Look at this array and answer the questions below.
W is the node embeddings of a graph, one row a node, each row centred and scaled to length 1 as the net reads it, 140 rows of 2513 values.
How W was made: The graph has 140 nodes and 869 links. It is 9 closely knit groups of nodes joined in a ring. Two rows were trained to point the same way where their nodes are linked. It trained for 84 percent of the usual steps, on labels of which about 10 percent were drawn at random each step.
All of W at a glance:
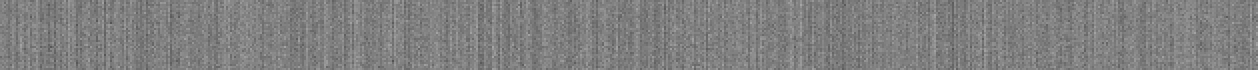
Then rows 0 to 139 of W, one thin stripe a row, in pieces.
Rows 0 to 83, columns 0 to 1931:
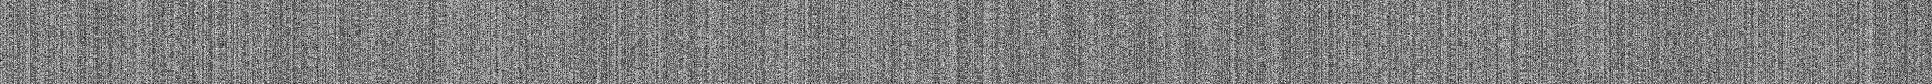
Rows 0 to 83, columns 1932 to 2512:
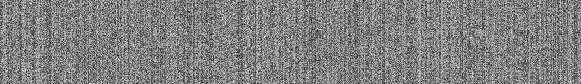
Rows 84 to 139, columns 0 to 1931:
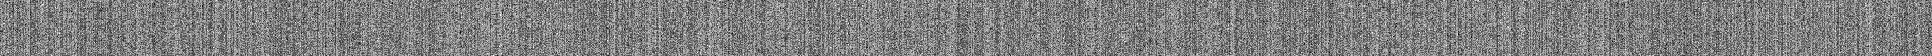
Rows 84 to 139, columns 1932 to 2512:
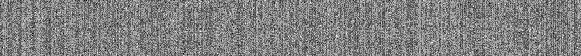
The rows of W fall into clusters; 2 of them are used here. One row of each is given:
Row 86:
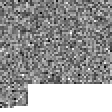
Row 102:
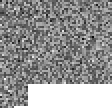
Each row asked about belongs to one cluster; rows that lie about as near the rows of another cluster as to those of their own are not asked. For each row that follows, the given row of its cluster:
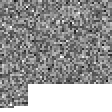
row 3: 102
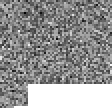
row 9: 86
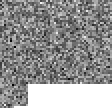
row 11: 86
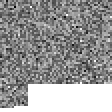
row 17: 102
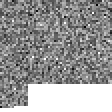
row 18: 102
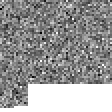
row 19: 86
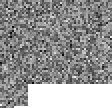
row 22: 102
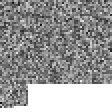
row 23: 86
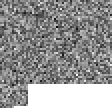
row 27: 86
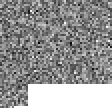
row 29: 102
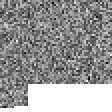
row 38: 102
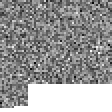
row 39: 102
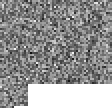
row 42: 102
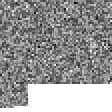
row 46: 86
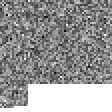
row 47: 86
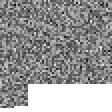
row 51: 102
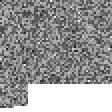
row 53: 86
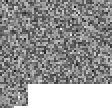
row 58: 86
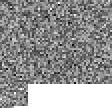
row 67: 86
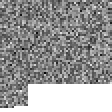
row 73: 102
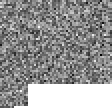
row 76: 102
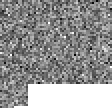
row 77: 102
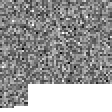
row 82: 102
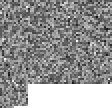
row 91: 86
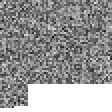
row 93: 102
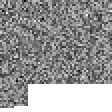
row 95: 102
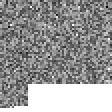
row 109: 102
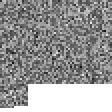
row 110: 102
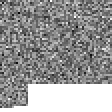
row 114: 86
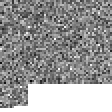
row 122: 86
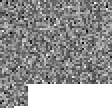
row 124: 102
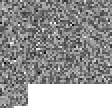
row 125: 86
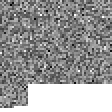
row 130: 86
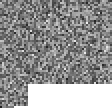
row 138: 102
